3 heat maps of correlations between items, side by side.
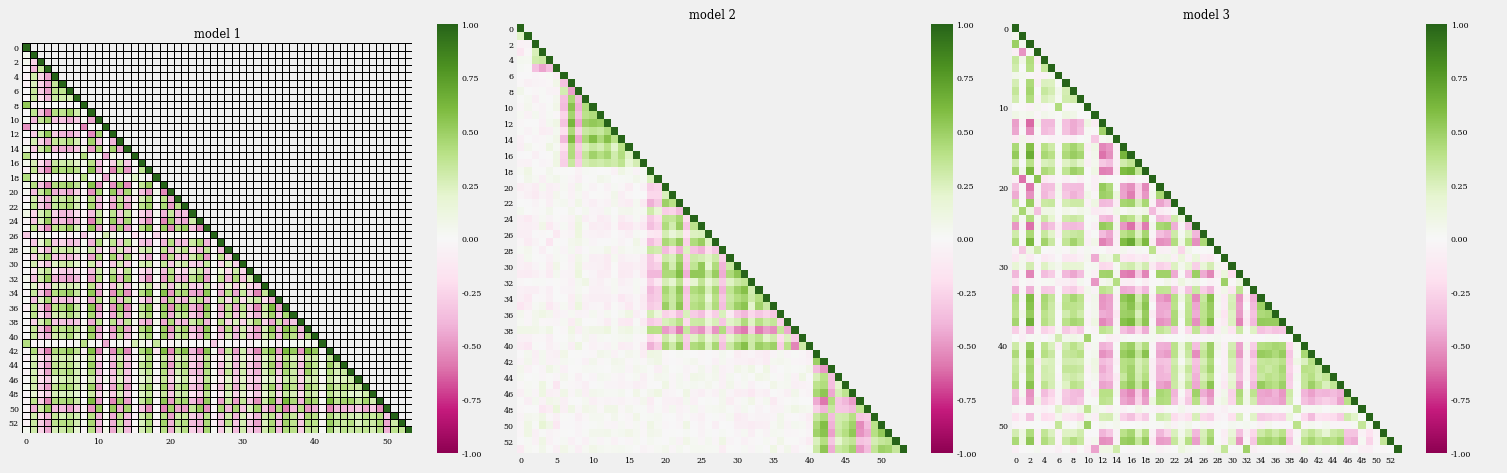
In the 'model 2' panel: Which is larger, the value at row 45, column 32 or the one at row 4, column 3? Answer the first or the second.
the second
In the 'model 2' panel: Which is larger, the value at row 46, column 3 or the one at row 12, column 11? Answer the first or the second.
the second
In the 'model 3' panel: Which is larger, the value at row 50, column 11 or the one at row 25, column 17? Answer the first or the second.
the first
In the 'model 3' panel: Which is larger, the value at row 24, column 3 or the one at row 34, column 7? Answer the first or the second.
the second
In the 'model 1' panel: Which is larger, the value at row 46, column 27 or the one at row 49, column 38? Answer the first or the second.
the first
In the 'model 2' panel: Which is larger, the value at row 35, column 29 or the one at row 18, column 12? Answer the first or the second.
the first
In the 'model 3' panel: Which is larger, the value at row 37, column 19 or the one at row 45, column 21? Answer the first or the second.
the first
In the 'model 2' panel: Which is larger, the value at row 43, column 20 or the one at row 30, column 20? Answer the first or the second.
the second
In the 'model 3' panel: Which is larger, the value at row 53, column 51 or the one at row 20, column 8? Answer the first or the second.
the first
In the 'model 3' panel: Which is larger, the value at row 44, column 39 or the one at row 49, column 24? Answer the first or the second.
the first
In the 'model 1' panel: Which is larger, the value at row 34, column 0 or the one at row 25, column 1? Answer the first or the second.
the second
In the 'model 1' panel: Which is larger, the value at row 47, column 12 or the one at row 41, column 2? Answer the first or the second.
the second
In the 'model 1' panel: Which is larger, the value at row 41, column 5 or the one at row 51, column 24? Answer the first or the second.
the first
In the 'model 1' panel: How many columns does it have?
54
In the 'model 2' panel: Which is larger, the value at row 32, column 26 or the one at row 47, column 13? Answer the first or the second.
the first
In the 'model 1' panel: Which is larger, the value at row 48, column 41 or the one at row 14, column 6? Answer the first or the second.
the first
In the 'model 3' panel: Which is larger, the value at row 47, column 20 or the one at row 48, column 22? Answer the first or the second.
the first
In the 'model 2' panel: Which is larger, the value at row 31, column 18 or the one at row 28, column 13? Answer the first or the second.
the second
